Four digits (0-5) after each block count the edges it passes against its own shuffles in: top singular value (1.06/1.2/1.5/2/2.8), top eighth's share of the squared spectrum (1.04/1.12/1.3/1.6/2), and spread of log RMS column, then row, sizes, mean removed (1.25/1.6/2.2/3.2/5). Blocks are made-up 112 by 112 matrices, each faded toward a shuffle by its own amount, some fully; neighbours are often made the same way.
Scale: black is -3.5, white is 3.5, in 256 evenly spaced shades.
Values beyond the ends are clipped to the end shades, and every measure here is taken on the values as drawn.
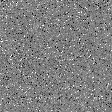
0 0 0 1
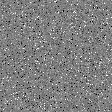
0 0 0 0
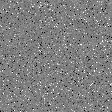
0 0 0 0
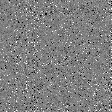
2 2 2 1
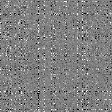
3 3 4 3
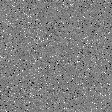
1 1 0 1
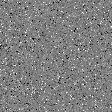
2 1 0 0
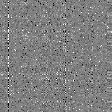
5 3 2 1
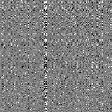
5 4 3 3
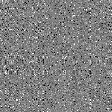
4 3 2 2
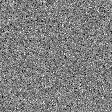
0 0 0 0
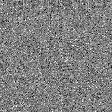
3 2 0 0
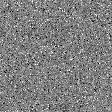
2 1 0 0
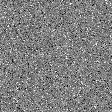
0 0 0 0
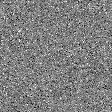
0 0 0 0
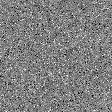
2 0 0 0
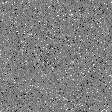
1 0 0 0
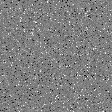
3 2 0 0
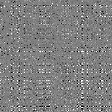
5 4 3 3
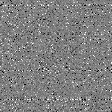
4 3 1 2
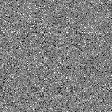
4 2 1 1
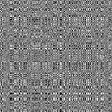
5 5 4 4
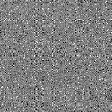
5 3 2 2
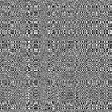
5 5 4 4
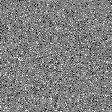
3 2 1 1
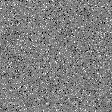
2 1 0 0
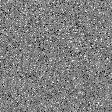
2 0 0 0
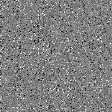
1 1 2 1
